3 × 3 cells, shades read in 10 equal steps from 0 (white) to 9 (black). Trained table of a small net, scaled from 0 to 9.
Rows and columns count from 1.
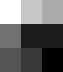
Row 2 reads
5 8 8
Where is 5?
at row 2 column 1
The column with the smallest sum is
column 1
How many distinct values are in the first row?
3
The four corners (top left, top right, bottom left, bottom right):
0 3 6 9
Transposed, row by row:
0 5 6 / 2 8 7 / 3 8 9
